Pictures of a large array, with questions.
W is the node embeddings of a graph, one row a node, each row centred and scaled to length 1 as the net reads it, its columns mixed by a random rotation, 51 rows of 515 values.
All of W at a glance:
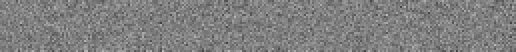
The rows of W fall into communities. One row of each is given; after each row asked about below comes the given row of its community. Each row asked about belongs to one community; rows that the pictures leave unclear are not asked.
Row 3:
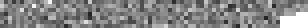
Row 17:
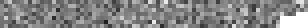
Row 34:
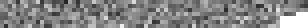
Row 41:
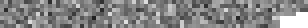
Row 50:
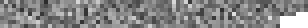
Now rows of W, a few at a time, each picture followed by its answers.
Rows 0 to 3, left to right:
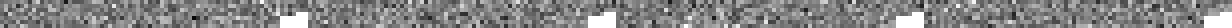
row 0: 34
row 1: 34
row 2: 34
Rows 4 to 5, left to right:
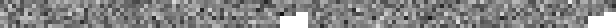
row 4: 50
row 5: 34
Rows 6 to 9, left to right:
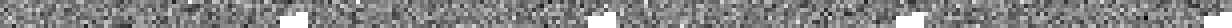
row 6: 41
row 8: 3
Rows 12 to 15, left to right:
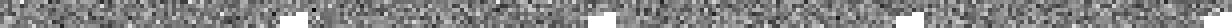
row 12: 41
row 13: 41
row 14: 50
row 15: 50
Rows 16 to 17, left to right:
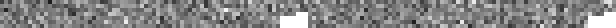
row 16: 41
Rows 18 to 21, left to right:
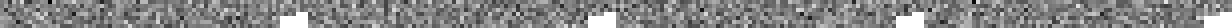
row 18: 41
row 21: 41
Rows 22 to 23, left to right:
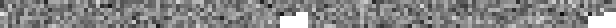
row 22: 50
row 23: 34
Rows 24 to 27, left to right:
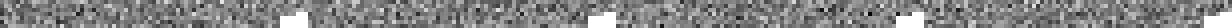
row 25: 3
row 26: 34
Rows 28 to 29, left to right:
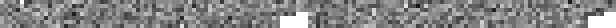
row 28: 41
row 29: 50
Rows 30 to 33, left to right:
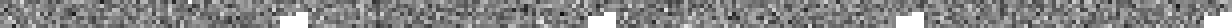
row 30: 41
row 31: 34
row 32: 34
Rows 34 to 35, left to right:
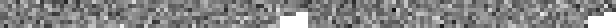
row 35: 50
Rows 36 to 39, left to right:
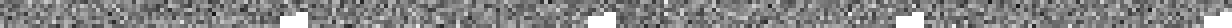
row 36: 3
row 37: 50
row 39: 34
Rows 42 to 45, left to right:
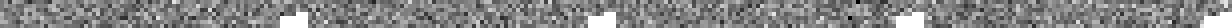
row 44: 50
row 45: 17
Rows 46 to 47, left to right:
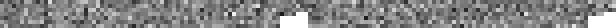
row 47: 3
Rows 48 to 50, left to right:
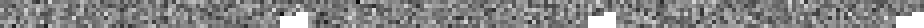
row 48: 50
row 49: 41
